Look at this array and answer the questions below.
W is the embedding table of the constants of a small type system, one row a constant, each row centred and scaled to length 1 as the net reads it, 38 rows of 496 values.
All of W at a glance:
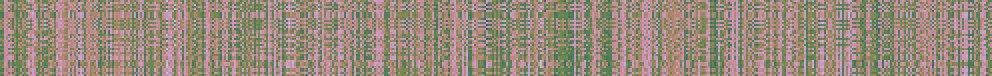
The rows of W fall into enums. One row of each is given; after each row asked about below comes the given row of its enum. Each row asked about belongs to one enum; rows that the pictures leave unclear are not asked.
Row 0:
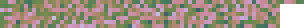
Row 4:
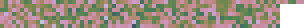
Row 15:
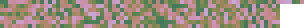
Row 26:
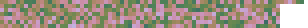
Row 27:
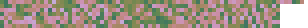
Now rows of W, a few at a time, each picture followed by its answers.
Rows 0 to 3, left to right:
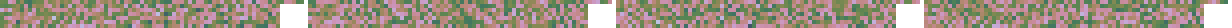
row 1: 15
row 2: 4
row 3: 26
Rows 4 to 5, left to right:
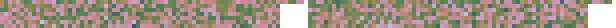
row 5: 0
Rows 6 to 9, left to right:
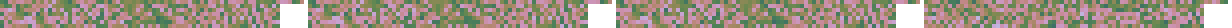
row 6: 27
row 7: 27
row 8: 27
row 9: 26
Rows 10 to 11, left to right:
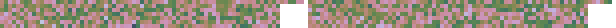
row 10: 4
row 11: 26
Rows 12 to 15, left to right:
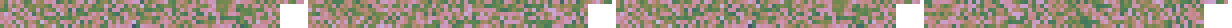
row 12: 4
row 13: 26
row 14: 4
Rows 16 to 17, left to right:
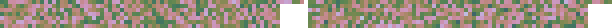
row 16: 15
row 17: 0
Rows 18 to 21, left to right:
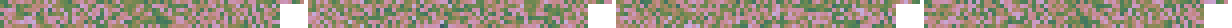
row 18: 27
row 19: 4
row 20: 26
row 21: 15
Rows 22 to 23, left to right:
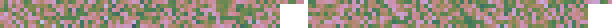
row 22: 4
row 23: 15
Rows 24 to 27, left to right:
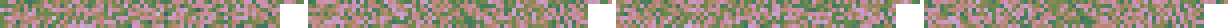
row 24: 0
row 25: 15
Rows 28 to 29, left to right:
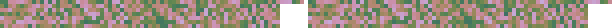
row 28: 15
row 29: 15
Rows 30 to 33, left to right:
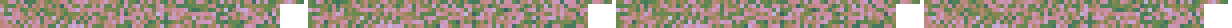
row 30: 26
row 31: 0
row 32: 0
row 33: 26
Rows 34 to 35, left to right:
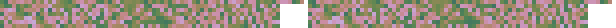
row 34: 27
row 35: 27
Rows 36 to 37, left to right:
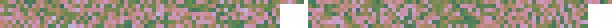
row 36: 26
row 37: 27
